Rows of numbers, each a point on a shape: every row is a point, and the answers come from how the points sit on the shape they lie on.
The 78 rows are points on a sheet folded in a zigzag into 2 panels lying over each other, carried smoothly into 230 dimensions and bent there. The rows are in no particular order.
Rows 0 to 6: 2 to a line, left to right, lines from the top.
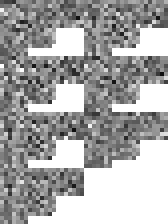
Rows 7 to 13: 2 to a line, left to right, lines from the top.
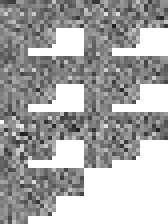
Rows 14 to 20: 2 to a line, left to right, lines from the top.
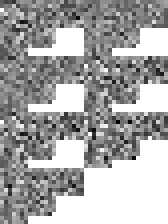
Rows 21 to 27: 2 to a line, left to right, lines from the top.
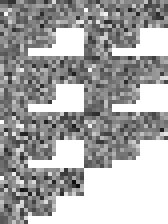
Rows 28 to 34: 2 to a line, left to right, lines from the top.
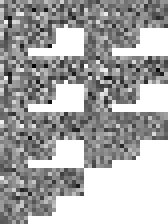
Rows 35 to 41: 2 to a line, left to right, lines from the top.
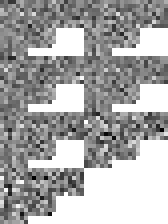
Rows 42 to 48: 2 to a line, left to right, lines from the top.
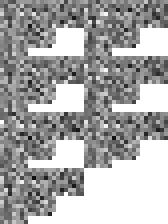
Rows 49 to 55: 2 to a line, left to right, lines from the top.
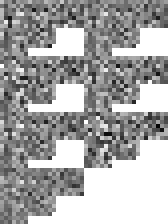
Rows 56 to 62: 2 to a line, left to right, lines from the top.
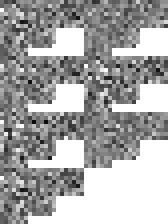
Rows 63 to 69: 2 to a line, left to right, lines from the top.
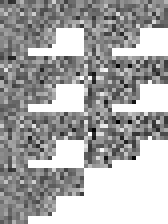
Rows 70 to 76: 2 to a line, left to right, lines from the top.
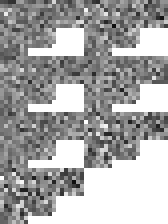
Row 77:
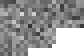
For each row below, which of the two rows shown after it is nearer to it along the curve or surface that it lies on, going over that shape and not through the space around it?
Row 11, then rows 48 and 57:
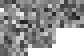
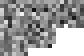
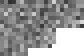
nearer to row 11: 48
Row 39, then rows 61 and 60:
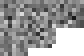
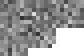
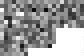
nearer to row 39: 60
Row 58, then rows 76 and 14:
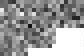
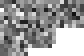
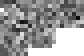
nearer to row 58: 76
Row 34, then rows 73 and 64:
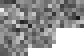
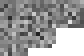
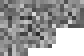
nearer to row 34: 73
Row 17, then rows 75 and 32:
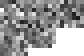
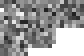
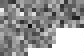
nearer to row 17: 32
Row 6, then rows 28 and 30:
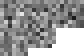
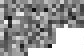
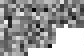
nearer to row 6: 28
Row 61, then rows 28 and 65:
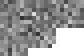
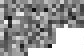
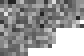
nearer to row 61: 65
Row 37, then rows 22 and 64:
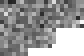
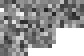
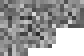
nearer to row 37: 64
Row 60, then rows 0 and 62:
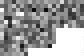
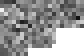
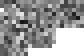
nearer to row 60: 62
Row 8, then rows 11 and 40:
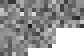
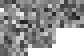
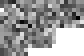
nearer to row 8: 40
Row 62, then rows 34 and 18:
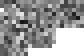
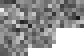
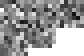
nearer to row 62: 34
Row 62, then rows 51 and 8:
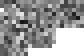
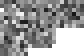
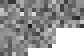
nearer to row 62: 51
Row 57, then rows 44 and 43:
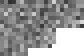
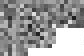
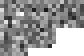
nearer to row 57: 44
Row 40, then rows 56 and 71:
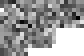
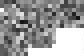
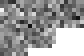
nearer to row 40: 71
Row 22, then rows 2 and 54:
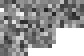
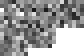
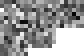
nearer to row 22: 54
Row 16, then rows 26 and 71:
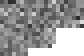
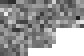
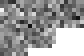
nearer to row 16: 71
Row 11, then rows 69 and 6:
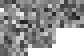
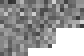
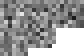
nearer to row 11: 6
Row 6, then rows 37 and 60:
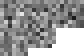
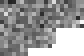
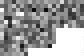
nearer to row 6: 60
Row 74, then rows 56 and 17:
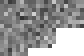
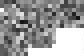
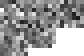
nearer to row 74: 17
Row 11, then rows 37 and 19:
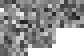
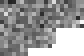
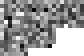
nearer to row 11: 19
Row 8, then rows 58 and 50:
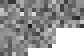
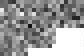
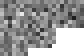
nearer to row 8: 58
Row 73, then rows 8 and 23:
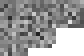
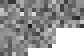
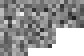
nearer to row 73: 23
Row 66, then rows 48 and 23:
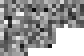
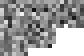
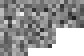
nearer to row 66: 23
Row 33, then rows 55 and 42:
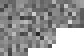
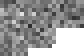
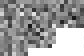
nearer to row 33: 55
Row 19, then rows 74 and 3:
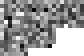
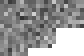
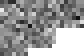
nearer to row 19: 3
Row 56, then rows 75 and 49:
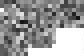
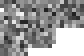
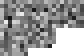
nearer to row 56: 75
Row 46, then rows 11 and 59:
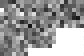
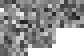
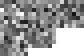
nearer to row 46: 59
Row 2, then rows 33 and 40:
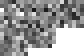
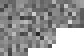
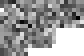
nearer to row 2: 40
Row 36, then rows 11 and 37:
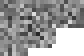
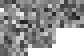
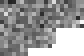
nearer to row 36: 37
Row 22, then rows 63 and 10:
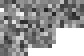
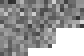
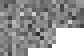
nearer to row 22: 10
